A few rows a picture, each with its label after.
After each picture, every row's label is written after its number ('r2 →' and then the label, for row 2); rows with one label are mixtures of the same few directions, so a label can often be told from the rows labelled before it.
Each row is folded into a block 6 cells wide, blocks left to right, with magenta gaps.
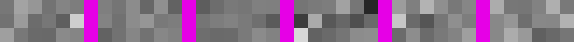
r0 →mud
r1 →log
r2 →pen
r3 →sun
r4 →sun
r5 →pen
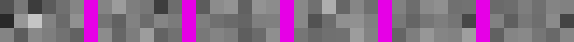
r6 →sun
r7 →pen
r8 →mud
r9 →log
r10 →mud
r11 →mud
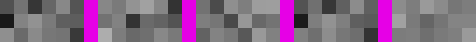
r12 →sun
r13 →sun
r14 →pen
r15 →sun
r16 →sun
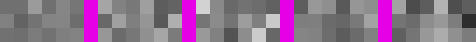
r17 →log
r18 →mud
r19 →log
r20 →mud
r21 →mud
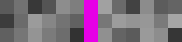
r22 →sun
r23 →mud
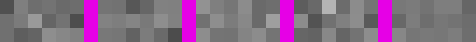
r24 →pen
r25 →mud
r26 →mud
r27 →log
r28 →sun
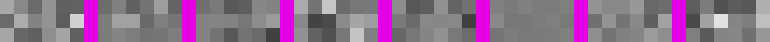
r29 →mud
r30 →pen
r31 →mud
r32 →log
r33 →mud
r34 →sun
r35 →mud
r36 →sun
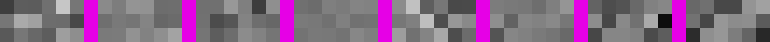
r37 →pen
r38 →mud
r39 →pen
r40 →pen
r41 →pen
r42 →sun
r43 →mud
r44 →sun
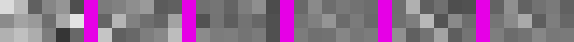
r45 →pen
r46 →sun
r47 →sun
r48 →pen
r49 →pen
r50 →pen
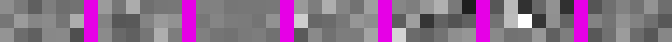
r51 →mud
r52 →log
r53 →mud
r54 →sun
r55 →sun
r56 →pen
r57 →log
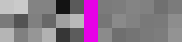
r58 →pen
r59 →sun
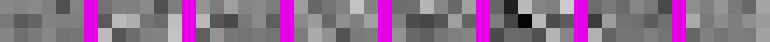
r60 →pen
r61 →sun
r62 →sun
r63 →pen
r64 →log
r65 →pen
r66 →sun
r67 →sun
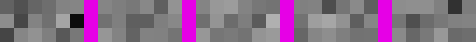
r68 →mud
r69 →log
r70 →mud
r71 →log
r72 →pen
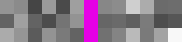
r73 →log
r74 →mud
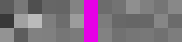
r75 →sun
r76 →log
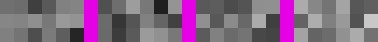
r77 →mud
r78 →pen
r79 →mud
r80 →mud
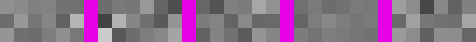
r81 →mud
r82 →sun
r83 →pen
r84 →sun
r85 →log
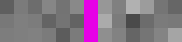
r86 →log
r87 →sun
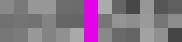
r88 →mud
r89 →mud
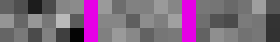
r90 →mud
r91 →pen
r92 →sun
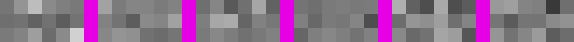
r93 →mud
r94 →pen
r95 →pen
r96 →mud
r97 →mud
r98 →pen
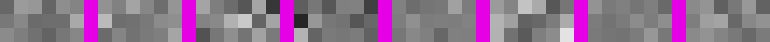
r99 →mud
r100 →sun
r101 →log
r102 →sun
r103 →pen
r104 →sun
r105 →log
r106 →pen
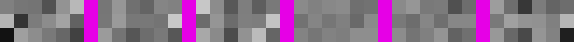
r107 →sun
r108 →mud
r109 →log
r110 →mud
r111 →pen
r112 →mud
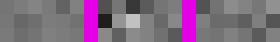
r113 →pen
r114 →sun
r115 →log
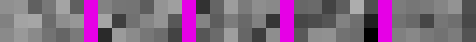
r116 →pen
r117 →sun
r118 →log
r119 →sun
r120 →sun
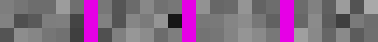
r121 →sun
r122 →mud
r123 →mud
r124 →log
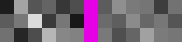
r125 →pen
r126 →pen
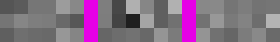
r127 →pen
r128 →pen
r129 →mud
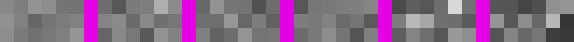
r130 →sun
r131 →pen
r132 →pen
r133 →log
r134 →pen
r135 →mud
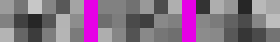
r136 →log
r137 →log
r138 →mud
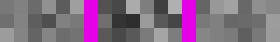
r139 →log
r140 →pen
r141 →mud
